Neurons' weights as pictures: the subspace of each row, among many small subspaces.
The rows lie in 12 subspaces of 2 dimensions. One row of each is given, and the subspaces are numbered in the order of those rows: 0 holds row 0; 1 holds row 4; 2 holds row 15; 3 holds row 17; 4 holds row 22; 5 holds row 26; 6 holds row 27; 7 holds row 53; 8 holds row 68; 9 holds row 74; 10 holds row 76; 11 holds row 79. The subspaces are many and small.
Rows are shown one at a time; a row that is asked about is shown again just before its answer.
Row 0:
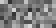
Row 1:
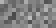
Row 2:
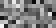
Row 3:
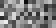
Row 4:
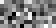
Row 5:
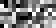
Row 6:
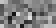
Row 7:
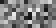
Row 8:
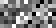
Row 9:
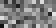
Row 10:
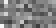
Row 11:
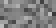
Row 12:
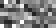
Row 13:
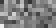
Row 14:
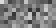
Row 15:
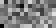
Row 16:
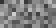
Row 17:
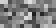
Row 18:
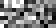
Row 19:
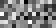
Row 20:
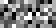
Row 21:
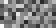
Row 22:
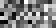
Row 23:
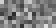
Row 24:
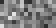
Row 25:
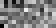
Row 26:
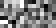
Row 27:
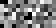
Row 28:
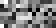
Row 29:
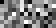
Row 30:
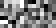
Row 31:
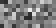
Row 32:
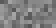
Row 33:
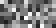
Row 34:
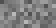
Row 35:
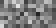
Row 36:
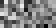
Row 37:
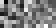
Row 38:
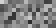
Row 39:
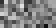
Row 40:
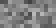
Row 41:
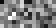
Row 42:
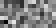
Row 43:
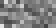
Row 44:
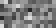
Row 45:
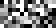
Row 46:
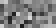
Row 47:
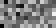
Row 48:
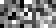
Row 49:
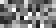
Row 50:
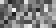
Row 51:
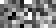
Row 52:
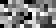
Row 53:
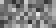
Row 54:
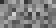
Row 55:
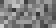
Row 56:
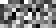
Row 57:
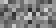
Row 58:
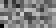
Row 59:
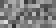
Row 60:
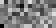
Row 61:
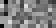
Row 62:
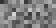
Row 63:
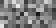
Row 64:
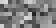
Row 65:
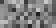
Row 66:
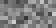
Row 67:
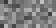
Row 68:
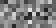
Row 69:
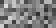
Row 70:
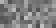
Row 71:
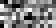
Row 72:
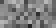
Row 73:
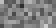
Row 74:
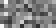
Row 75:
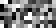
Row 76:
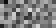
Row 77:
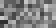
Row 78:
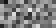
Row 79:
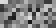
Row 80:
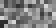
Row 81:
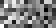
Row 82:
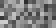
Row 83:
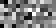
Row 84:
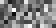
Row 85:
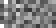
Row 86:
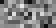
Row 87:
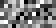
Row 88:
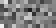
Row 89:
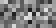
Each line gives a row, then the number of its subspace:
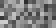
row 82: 4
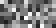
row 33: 7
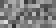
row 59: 5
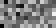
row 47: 2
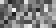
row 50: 0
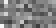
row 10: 9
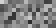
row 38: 11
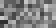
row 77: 4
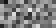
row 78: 10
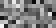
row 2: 8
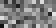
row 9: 8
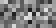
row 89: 8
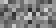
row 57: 8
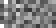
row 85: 10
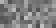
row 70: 7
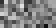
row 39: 1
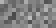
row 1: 11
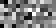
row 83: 6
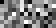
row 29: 2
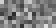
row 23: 1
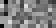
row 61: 1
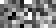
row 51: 9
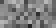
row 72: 7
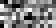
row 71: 0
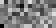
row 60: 2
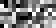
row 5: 11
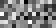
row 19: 4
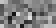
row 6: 1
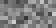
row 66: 5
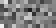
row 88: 6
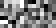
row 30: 5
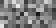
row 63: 7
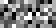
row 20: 8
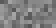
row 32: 0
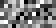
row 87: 5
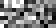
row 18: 0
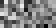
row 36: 1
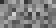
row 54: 10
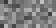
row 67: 8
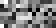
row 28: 11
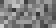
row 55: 0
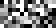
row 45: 2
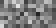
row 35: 7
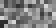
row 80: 4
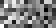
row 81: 11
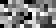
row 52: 3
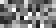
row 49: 7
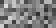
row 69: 11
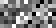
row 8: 5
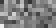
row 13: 9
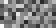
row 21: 2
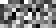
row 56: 10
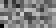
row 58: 7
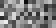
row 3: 4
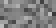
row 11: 4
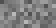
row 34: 2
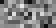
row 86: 3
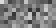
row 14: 6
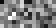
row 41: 9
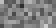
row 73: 3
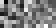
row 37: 1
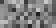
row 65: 7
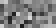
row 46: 1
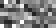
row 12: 3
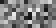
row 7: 6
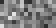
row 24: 9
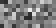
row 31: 6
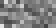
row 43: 3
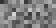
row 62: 10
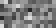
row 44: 0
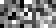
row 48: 9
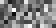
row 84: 0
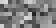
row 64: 3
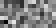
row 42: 5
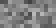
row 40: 3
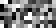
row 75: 0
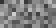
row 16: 10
